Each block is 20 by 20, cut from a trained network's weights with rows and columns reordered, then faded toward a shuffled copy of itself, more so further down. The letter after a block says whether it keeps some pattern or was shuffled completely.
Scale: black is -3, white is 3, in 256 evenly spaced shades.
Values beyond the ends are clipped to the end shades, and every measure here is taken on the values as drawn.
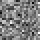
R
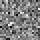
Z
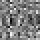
R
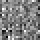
R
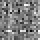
R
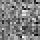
R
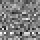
R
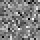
Z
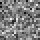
Z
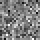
Z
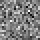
Z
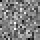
Z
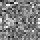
R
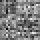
R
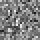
Z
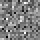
Z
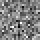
Z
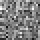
R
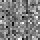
R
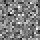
Z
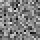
Z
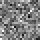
Z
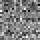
R
